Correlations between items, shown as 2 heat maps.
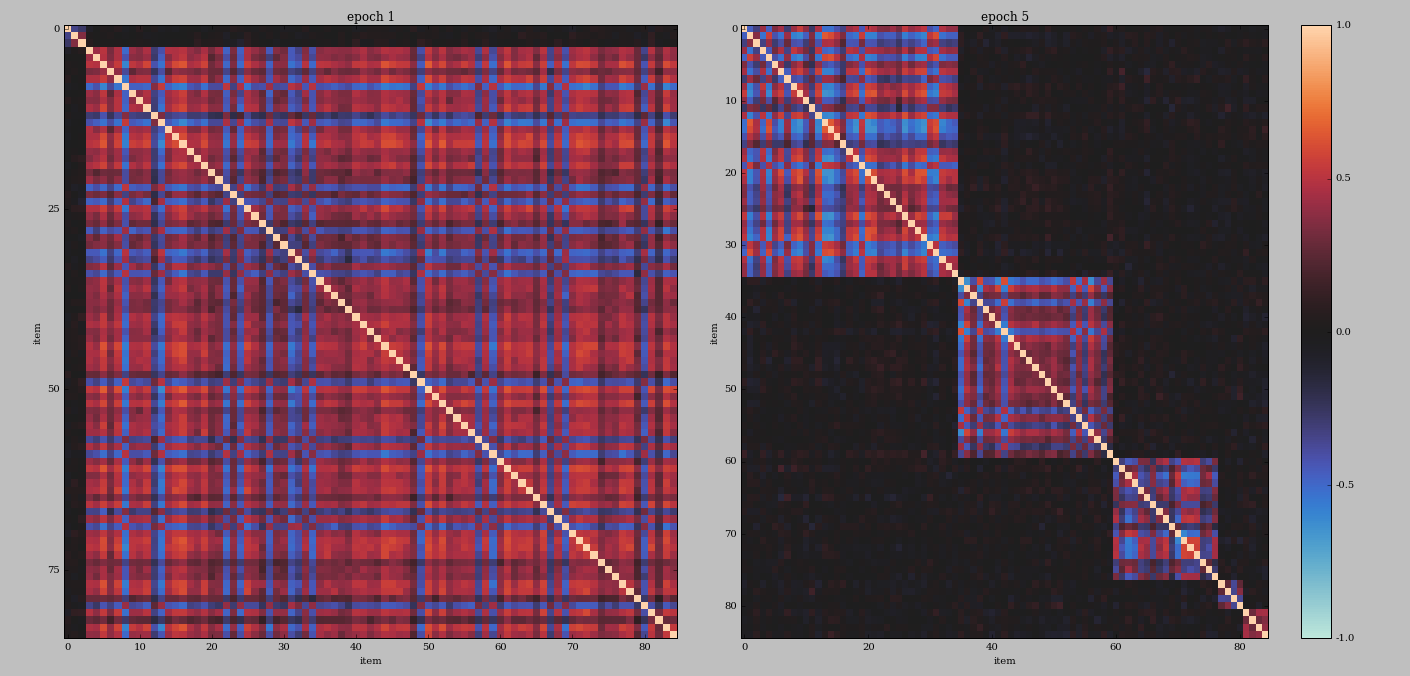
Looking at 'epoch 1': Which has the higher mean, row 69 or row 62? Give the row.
62
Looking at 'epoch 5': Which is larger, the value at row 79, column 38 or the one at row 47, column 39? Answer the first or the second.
the second
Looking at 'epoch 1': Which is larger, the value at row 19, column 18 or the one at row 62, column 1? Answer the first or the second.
the first
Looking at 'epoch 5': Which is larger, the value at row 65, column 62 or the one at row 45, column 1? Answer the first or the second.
the second
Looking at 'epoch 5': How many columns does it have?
85
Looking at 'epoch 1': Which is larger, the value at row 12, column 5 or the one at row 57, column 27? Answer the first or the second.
the second
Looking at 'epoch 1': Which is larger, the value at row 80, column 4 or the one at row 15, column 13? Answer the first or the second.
the first
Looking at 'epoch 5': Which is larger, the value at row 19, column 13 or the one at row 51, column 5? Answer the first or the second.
the first
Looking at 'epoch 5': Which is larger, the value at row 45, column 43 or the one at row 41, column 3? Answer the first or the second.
the first
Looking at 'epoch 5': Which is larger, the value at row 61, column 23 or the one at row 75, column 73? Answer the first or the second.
the first
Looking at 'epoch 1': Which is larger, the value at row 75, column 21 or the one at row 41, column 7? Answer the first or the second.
the second
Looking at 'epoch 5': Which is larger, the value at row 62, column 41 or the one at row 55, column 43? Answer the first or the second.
the first
